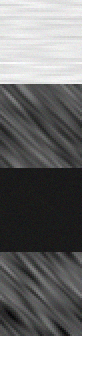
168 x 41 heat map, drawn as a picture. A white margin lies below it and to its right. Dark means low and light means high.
It is made of 4 by 1 panels. Panel 1,1: very high, streaked across, faint in contrast. Panel 2,1: low, slanting down to the right. Panel 3,1: very low, flat. Panel 4,1: low, slanting down to the right.
